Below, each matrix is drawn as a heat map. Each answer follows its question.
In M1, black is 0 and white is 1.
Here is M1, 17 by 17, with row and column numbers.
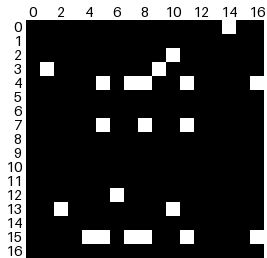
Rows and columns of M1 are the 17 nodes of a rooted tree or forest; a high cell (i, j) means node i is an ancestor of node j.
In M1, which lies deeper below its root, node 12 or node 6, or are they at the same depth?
node 6
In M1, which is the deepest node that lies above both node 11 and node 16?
4
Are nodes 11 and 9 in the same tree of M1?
no
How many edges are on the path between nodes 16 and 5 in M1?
3
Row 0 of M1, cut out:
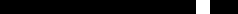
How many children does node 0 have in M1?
1
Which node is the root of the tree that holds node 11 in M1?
15
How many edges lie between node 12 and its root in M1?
0
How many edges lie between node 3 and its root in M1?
0
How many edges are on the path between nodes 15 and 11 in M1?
3
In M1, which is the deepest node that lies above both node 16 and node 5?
4
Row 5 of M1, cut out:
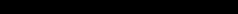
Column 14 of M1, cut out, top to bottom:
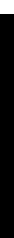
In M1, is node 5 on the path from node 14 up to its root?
no
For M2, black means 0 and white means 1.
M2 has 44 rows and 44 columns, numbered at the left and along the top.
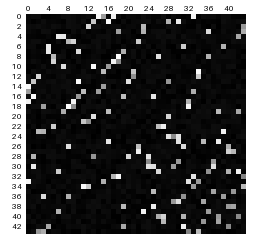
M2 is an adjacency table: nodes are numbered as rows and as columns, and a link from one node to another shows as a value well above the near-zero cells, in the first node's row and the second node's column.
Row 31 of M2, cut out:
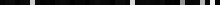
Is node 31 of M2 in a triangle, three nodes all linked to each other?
yes
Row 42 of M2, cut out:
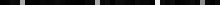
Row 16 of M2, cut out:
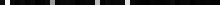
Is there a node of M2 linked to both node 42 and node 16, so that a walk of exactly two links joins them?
yes
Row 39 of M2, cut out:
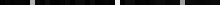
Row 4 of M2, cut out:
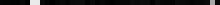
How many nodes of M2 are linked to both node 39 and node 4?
1
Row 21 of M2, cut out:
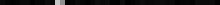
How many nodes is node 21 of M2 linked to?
2
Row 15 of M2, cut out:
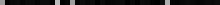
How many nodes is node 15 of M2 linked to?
4
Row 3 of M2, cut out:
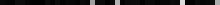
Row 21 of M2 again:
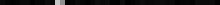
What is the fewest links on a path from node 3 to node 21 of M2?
4
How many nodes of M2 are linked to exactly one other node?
0
